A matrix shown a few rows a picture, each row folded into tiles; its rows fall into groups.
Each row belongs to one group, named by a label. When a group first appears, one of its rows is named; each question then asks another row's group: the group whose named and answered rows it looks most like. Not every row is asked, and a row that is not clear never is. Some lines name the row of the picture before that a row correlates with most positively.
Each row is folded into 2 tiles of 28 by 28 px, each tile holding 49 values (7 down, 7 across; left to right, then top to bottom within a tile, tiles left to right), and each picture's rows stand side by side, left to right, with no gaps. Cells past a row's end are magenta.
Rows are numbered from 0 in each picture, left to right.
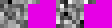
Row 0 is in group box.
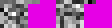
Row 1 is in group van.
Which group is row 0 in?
box
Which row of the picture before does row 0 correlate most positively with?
0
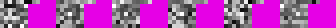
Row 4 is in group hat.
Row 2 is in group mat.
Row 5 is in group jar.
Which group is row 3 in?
box
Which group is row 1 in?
box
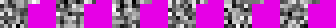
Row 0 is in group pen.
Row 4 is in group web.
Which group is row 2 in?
mat
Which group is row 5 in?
box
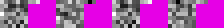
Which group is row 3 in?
box
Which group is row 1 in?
box
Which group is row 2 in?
mat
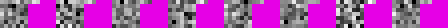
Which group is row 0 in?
pen
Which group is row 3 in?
van
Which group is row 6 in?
hat
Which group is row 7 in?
mat
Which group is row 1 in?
pen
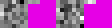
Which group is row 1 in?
mat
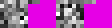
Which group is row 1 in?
hat
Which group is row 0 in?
web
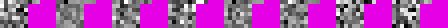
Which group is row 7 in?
hat
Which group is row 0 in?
hat
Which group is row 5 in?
van
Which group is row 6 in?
hat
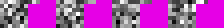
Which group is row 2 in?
van
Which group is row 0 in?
hat
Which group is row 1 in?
hat
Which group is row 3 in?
van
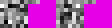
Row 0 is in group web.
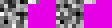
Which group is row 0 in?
van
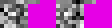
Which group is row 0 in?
box
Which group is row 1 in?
jar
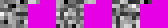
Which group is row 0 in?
van
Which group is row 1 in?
jar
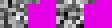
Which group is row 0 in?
web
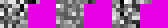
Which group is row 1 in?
box
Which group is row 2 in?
mat
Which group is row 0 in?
hat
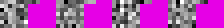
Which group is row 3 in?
web
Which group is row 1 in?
jar
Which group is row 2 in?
hat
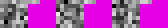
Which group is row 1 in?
box
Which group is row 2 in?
pen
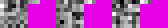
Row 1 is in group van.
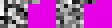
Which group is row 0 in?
hat
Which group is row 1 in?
web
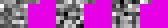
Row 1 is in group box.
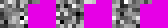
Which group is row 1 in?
pen
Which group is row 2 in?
mat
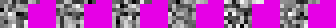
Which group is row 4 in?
pen
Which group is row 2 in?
van
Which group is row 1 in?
van
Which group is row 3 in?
box
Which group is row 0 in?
van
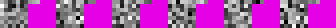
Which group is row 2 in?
web
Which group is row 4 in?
web
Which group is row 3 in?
pen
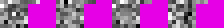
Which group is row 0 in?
mat
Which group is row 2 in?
web
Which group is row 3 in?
box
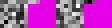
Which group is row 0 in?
box
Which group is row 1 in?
web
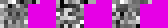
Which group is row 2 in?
mat
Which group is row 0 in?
mat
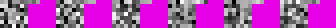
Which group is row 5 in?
hat
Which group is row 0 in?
web
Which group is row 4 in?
pen
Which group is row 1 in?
hat
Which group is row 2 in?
mat
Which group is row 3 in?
pen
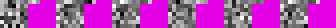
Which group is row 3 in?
box
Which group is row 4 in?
web
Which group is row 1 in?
mat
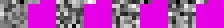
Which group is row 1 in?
pen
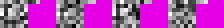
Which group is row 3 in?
mat
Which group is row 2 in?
hat
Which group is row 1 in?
jar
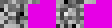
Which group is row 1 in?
jar
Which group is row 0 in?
box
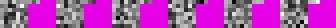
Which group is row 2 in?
jar
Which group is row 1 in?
web
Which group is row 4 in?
jar
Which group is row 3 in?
web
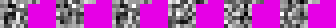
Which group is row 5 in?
jar
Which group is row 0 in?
pen
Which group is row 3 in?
hat
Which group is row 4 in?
box
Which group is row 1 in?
pen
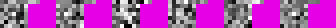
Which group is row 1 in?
jar
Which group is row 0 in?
box
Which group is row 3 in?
hat
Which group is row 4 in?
box
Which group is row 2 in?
hat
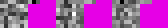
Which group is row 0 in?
van
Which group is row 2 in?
jar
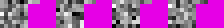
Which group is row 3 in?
web
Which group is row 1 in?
van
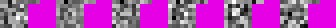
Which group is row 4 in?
hat
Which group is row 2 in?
box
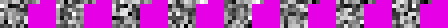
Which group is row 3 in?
pen
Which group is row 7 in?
web
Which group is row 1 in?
jar
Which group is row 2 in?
hat
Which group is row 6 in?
hat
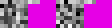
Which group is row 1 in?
pen
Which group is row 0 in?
pen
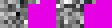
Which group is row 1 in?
web
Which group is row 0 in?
mat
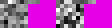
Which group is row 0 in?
van
